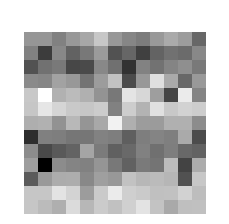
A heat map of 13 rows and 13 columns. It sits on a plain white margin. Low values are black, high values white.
No single row or column stands out from its neighbours. Overall the values sit about 60% of the way up the scale. Stripes running across repeat 2 times from top to bottom. The bottom middle is the smoothest part.
